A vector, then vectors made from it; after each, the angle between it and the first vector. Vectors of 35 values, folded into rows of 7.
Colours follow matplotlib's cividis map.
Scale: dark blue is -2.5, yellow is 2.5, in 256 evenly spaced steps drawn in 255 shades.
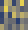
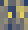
orthogonal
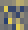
orthogonal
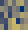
partly aligned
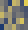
partly opposed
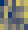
partly aligned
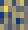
nearly parallel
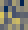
nearly opposite
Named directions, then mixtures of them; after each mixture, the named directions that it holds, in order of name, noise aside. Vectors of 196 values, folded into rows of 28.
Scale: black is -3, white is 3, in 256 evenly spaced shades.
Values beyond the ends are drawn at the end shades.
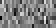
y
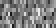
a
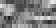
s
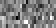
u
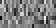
y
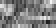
s, y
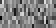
y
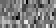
a, u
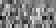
a, u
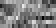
s, u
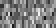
a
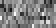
s, y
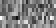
u, y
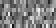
a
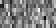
a, y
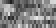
a, s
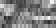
s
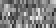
a, s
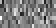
y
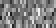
a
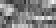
s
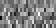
a, y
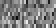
a, u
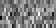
a, y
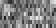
a, s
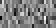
y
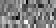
a, u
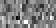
u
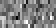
u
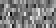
a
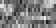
s, y
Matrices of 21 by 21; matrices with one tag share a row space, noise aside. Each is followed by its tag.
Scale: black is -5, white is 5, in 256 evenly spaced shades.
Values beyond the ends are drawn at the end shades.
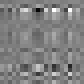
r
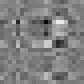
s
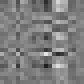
s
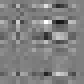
s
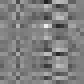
s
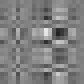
s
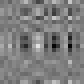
r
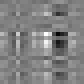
s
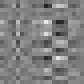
s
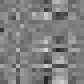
s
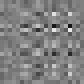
r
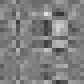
s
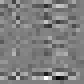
s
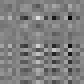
r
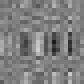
r
